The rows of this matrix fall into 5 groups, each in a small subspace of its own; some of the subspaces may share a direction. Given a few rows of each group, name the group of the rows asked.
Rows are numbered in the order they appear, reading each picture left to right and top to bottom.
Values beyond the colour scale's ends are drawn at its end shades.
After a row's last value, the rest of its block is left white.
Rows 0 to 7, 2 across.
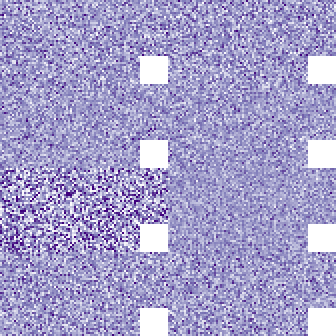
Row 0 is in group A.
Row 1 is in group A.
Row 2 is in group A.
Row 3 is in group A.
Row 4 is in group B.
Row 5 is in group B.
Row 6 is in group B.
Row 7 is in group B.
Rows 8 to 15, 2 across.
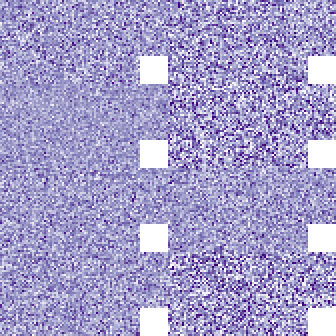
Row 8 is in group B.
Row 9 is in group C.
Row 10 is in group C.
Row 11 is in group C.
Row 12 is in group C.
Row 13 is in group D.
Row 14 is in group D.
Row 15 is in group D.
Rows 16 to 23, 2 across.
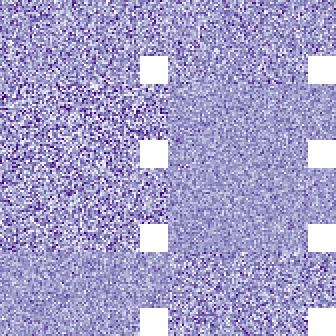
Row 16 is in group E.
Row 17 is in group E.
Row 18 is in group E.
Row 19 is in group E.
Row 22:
D
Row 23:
D
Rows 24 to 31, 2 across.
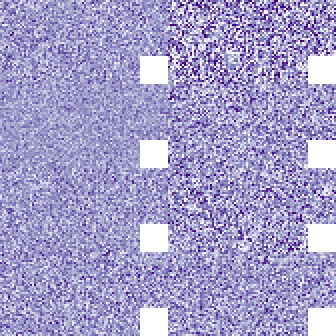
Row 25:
E
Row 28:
E
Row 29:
B
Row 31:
C
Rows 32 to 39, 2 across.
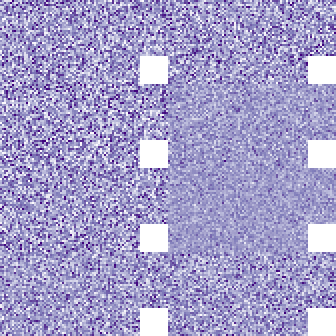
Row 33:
A
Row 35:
B
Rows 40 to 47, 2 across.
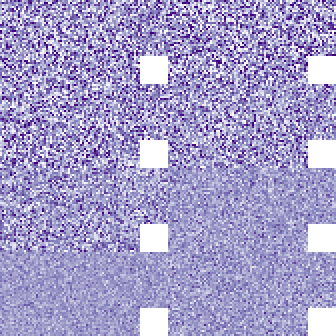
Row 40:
D
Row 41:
A
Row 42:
C
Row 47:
E
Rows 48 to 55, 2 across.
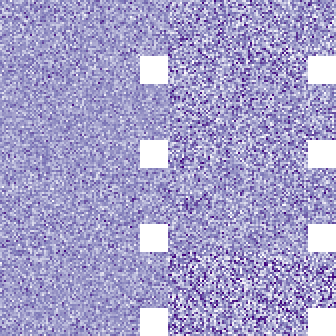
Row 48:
A
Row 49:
A
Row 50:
D
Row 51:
D
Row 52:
C
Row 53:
B
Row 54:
B
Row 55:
E
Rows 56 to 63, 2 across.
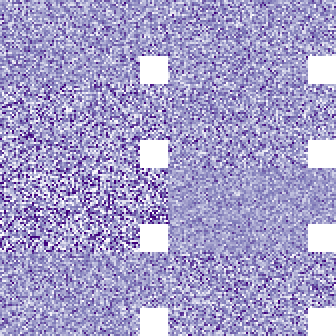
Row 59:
D
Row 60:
D
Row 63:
A
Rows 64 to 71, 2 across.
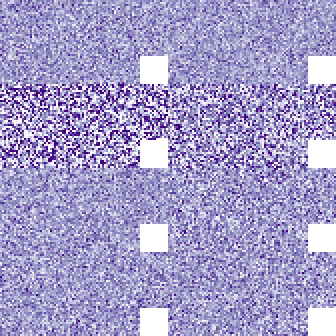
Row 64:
E
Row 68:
C
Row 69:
E
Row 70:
B
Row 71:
D
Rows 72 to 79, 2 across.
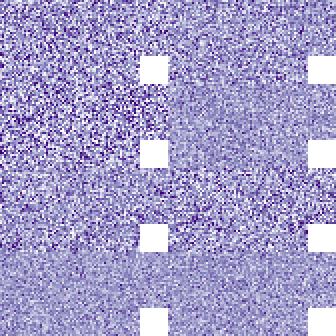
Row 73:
C
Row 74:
B
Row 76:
B
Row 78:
D
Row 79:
D
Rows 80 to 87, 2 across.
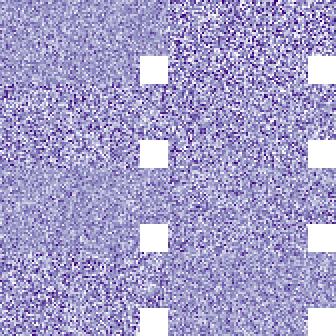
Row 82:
C
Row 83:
E
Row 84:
B
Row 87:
D
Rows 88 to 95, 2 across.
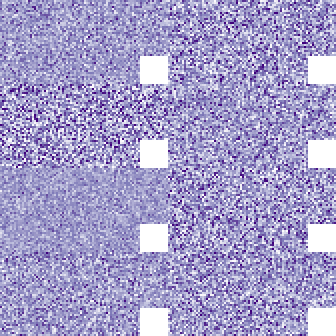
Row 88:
E
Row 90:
E
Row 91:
C
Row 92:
B
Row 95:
C
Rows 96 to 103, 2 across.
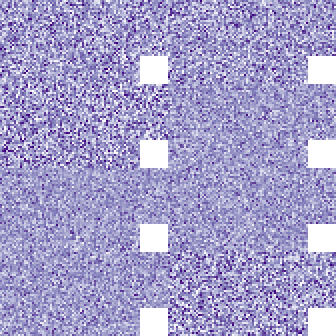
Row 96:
A
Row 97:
A
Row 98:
E
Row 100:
B
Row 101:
E
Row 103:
C
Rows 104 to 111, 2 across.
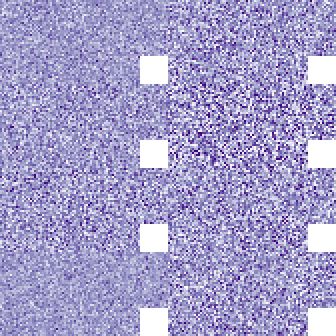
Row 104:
D
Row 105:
D
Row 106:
E
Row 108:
E
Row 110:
A
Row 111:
B
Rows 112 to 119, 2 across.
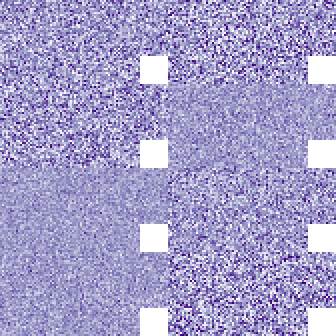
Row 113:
D
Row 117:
D
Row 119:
C
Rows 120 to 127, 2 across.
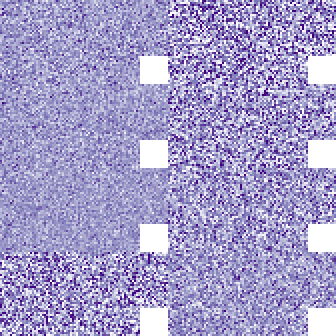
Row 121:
A
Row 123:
C
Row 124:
E
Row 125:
E
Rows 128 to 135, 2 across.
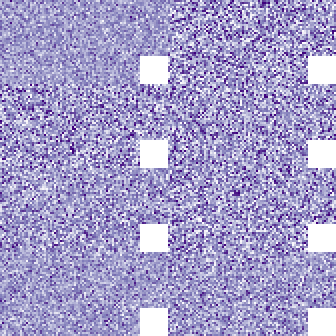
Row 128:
A
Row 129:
A
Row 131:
E
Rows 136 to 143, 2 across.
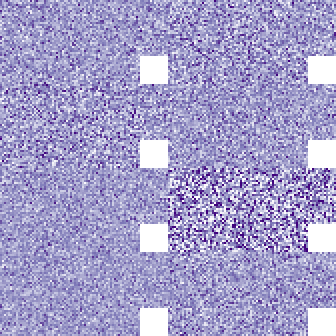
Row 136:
B
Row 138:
C
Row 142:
C
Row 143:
C
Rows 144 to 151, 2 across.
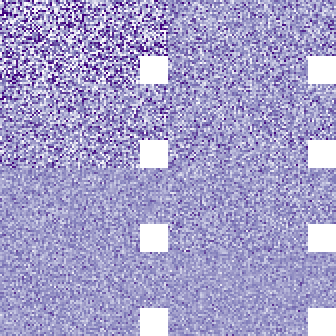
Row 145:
C
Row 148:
D
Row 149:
E
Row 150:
B
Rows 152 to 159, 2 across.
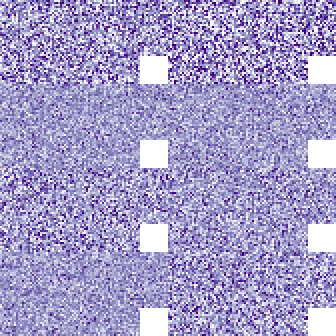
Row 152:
C
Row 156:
B
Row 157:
E
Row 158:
C
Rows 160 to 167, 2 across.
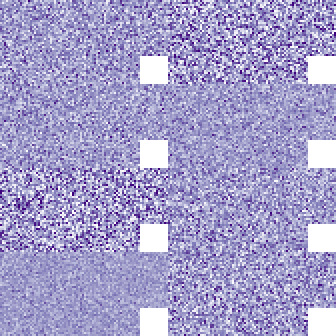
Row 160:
E
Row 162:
B
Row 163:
A
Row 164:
B
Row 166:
A
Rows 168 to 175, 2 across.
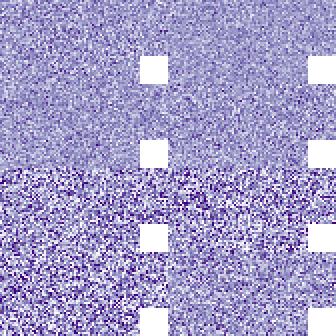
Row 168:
D
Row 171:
B
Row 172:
E
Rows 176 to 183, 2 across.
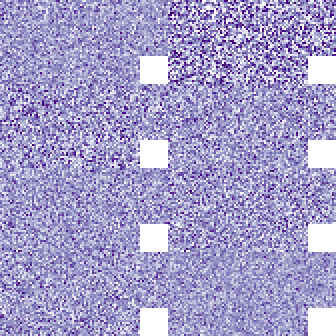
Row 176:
C
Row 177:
C
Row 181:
E
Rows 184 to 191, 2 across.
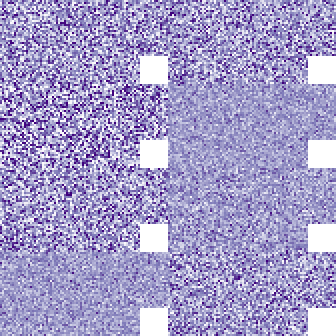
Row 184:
E
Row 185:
D
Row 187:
A
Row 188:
B
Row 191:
B
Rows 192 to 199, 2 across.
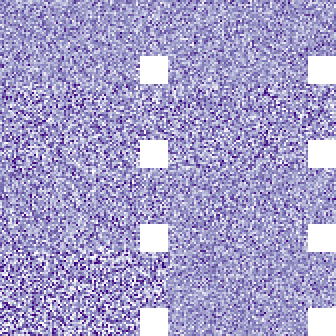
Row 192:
D
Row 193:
A
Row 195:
C
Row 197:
D
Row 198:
C
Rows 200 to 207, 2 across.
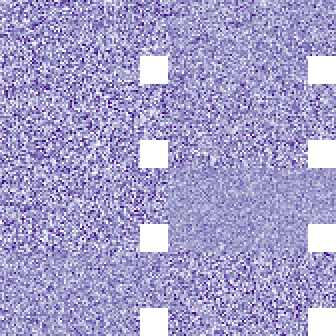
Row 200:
C
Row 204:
C
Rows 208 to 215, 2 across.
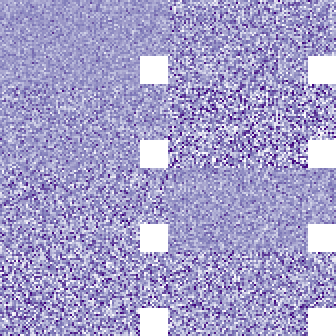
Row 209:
C
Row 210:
E
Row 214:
A
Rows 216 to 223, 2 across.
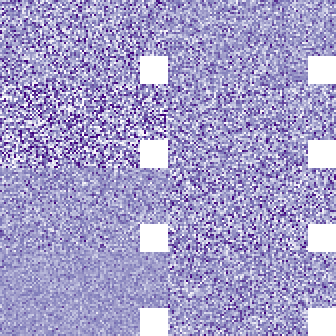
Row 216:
D
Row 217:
C
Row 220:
B
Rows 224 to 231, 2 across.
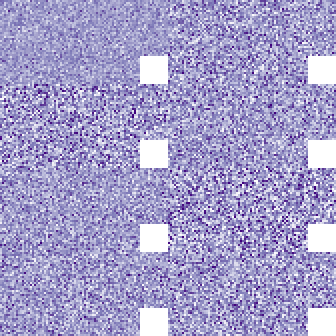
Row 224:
B
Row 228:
B
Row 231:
E
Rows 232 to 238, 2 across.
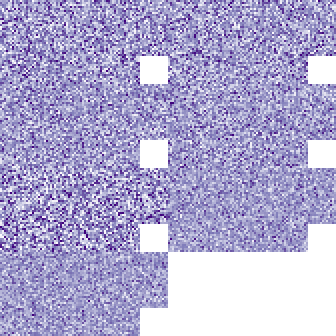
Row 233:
A
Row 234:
C
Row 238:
C
